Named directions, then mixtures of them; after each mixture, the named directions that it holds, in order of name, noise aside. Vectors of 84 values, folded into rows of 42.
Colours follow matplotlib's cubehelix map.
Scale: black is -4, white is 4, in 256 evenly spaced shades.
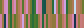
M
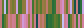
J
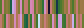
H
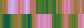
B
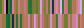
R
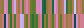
M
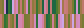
H, J, R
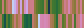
B, H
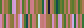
H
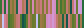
J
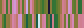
B, H, J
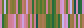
J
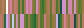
M, R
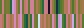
H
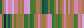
B, M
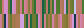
H, M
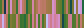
J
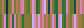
H, M, R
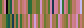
R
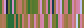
R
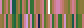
H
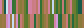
R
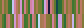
H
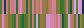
J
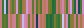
J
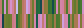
B, J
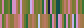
H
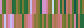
B, M, R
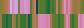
B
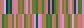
H, J, R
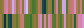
B, M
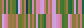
B, J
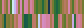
B, H
